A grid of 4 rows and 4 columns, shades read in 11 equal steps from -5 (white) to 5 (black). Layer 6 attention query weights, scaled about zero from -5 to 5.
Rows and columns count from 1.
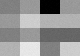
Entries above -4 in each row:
4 4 4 3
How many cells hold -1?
4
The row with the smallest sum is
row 4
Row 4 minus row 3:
-2 -3 -1 -4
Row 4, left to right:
-2 -4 0 -3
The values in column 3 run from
-2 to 5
